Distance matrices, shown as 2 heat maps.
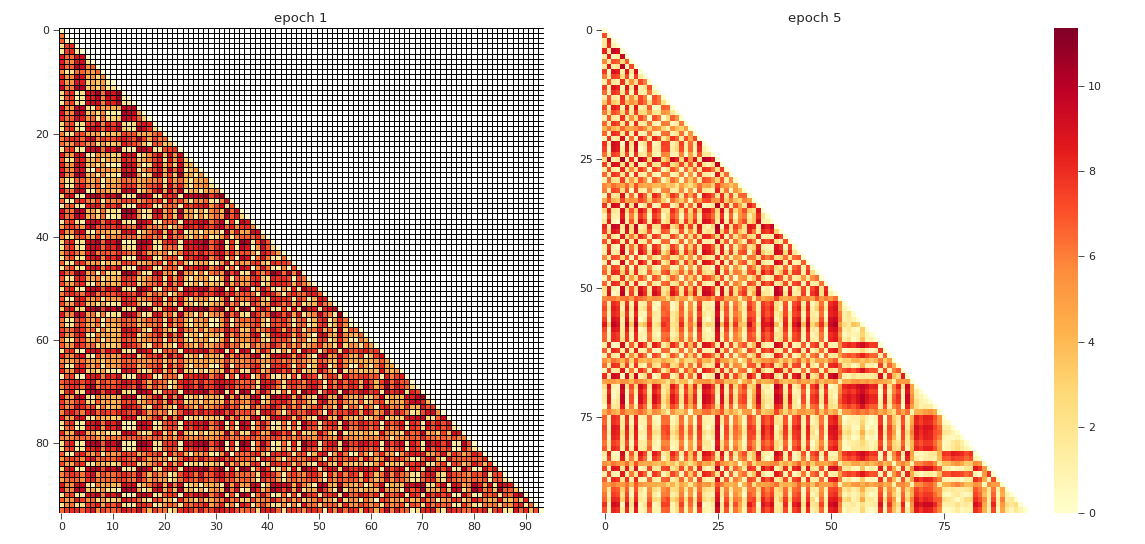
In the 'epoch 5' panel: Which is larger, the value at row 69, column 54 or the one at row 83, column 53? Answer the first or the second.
the first
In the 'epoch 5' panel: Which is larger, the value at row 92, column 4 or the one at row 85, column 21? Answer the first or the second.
the second
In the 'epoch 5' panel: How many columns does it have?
94
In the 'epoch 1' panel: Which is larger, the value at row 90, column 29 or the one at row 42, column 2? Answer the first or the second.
the second
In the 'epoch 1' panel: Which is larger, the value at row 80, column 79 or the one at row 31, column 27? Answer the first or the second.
the first
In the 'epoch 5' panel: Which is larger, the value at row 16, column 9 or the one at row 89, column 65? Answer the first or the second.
the first
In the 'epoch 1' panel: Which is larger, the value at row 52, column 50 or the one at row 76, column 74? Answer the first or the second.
the first
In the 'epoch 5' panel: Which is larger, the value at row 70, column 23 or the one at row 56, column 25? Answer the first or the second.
the second
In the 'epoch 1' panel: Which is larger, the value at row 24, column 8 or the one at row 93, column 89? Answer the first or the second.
the second
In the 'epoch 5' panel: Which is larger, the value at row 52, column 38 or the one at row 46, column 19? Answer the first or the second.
the first
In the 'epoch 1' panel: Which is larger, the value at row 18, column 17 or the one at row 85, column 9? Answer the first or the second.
the second
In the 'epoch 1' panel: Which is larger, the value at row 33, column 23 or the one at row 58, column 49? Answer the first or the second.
the first
